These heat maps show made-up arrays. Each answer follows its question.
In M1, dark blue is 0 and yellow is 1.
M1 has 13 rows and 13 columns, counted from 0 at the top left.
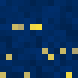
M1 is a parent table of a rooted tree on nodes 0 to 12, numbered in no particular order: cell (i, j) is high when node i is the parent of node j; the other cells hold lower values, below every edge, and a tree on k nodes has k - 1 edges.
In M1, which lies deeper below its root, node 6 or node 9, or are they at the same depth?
node 6
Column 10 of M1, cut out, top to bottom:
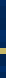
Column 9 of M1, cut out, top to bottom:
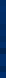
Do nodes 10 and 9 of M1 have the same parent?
no
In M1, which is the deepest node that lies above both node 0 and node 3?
12
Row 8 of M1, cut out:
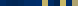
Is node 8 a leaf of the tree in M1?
no
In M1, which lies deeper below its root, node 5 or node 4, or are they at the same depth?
node 5
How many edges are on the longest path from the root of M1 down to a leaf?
4
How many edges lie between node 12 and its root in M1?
2
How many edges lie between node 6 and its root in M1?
4
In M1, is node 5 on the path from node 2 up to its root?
no
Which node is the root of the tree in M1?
9
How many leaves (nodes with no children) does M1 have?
9
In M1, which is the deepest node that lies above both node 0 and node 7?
8
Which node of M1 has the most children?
4
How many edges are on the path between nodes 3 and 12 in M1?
2
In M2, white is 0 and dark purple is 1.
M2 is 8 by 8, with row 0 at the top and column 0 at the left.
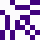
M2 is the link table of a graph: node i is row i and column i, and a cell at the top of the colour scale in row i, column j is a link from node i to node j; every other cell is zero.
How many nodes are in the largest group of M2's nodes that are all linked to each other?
4
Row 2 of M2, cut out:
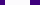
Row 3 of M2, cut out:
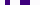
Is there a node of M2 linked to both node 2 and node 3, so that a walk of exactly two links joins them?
no
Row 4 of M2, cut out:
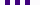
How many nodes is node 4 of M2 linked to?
3
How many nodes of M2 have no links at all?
0
